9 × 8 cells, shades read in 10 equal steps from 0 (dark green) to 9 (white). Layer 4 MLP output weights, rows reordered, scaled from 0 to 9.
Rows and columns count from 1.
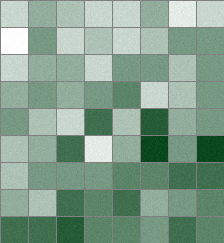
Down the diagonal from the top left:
7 4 5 4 6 0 2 3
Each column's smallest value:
2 2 1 2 2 0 2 0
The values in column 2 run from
2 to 6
